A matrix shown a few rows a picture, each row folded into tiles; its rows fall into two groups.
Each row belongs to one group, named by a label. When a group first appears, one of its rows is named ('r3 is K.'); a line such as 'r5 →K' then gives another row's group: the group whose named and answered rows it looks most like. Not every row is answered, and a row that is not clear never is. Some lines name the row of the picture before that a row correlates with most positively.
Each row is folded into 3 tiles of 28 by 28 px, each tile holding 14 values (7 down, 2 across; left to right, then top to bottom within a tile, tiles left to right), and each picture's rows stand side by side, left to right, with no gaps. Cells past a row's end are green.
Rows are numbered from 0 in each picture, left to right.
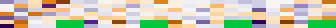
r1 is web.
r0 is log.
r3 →web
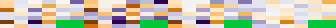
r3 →web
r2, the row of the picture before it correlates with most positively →2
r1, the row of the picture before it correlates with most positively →2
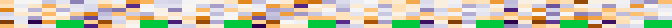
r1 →log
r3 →log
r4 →web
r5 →web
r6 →web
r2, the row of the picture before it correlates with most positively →3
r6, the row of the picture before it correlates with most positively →3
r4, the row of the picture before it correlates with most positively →3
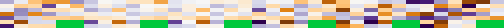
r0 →log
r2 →web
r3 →web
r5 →log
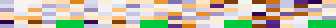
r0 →web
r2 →log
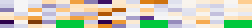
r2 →web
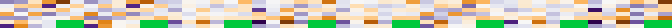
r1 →log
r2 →web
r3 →web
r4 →web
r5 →log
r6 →web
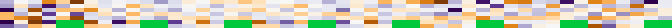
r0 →web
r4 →web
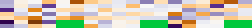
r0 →web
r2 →log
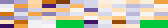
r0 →log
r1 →web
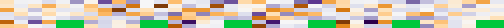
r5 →log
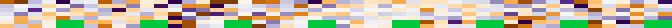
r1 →log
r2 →log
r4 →log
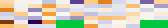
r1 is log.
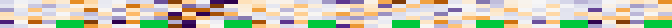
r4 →log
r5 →log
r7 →web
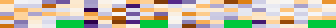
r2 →log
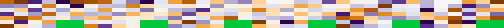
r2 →log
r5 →web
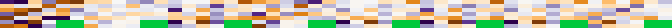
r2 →web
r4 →web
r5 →web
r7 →log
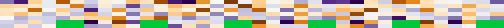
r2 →log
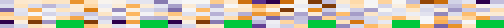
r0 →web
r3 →log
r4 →log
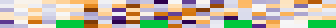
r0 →web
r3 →log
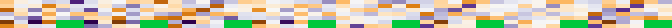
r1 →web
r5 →log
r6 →log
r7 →log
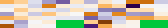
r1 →log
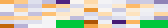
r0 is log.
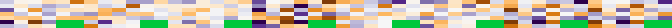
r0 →web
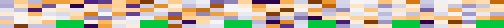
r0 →log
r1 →log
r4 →web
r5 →web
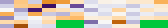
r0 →log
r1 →web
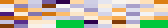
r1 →web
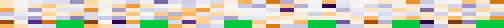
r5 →web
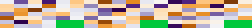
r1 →log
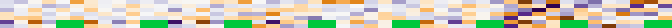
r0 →web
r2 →web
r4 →log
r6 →log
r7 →log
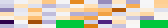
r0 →web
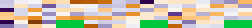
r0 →web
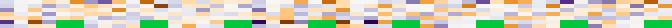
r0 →web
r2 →log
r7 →log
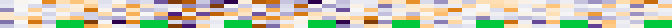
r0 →web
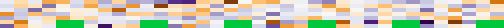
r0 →log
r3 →log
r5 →web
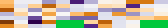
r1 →log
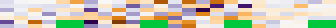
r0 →web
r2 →log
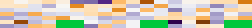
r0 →log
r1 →log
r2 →web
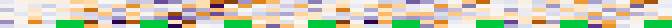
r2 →log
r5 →log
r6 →web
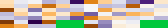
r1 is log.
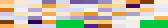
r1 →log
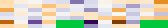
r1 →web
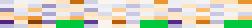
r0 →web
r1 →web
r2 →web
